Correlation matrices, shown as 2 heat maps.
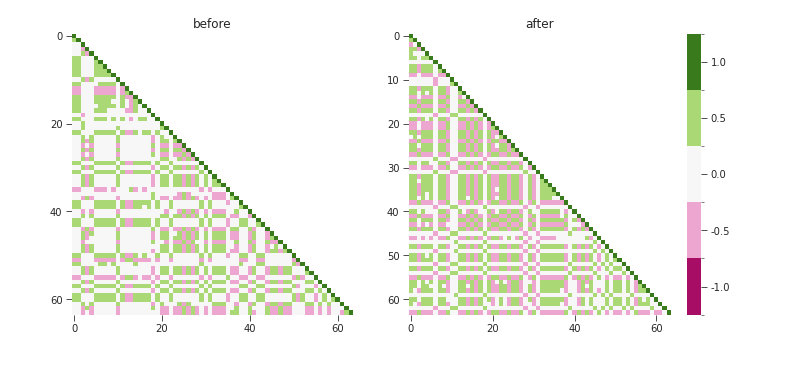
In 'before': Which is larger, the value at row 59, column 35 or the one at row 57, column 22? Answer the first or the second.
the second
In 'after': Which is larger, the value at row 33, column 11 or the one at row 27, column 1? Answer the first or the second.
the first
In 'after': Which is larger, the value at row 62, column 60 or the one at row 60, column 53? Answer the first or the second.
the second
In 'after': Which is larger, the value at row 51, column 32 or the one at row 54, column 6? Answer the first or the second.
the first
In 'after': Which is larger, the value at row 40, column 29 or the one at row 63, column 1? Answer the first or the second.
the first
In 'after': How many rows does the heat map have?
64
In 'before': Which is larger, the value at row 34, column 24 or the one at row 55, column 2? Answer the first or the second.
the first
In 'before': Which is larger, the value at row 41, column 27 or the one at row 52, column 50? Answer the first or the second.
the second
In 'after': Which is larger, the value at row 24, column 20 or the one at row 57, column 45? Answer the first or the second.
the first
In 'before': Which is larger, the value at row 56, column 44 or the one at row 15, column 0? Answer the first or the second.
the second
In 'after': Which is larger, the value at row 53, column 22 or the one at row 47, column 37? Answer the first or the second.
the first
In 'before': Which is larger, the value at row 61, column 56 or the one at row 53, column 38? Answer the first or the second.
the first
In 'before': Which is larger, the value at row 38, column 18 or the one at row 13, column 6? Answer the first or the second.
the first
